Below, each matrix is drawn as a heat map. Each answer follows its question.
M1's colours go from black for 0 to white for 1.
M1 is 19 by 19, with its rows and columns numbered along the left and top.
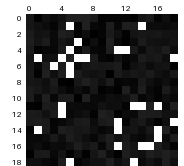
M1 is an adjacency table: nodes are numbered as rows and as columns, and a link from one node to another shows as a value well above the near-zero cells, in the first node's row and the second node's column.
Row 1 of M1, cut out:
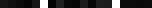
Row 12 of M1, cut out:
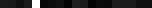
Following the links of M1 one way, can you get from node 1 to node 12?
yes
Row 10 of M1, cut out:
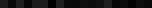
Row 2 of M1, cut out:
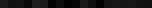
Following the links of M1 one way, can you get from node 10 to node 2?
no
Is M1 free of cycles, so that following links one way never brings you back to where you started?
no
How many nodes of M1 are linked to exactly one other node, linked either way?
4
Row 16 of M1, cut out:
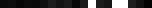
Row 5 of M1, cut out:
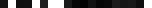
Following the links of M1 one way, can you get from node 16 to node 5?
yes
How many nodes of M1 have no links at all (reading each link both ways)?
6
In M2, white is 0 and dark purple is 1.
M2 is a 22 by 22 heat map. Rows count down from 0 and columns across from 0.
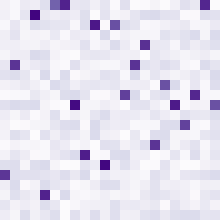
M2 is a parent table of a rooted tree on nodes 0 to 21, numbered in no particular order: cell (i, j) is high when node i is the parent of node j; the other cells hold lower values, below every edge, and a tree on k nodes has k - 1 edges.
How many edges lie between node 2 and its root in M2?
0
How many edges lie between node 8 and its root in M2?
6
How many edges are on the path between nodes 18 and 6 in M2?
12
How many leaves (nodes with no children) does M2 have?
8
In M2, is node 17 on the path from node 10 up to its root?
no
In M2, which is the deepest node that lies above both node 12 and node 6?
9
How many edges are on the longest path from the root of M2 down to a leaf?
13
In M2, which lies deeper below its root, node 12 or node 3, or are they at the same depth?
node 3
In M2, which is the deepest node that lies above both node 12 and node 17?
9
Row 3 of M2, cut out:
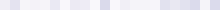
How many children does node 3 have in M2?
0
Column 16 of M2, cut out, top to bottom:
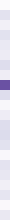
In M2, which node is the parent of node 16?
8
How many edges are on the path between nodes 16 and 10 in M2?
1
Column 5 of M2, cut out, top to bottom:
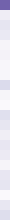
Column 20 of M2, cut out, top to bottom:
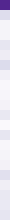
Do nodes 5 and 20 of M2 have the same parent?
yes
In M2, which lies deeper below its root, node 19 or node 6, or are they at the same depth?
node 6
